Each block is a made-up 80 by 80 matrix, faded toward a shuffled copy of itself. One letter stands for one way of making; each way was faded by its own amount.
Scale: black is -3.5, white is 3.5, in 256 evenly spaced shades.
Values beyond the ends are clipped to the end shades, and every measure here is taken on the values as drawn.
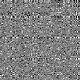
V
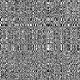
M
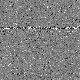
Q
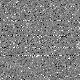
Q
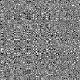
V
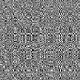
M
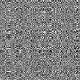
M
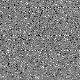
Q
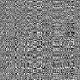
M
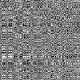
M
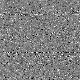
Q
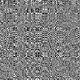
M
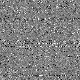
Q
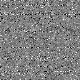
Q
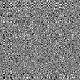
V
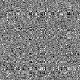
V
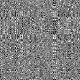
V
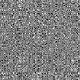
V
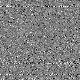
Q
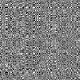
M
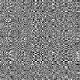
M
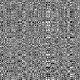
M
